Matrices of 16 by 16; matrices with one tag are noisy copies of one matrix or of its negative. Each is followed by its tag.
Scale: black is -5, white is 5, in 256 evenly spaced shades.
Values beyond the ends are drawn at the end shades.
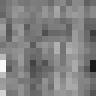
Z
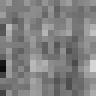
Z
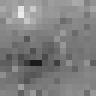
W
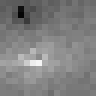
W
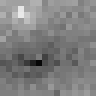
W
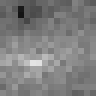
W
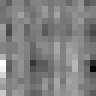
Z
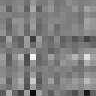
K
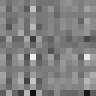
K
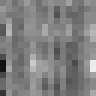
Z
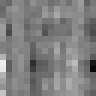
Z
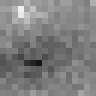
W
